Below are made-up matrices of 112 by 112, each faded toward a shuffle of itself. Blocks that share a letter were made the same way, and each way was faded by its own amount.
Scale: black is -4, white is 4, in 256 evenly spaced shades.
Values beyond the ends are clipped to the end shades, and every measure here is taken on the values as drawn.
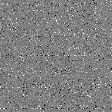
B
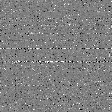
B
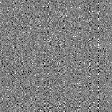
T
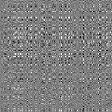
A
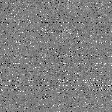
B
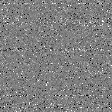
B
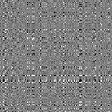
A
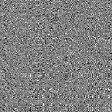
T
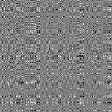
A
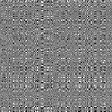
A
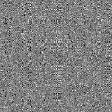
T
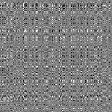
A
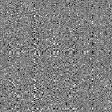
T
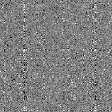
T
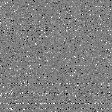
B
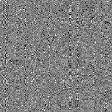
T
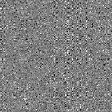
T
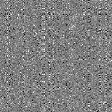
T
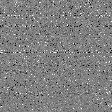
B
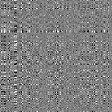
A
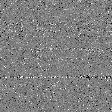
B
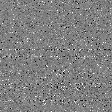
B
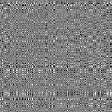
A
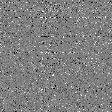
B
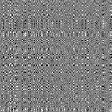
A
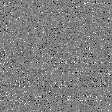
B
